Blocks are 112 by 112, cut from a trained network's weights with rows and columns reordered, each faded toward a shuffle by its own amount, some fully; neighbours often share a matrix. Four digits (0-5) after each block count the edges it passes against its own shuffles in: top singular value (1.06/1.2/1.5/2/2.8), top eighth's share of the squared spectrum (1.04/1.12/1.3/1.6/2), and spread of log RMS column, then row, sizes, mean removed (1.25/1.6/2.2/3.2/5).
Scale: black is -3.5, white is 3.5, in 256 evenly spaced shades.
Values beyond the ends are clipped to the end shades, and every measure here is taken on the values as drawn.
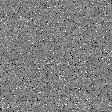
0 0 0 0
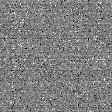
3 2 1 0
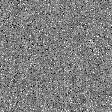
1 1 0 0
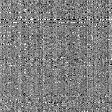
4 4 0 3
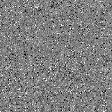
3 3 2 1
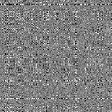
4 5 3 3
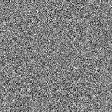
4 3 2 1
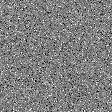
0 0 0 0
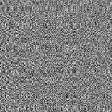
4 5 3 2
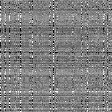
5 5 4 2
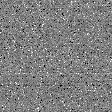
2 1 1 0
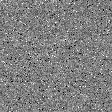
1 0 0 0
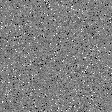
0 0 0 0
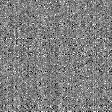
3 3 0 3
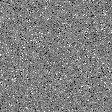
0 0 0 0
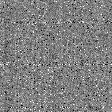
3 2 0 2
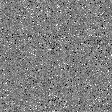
0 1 0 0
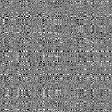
4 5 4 4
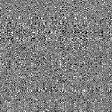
4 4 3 3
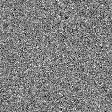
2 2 0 0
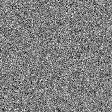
2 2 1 0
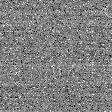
2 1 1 0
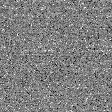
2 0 0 0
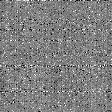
3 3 0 3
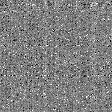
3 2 0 2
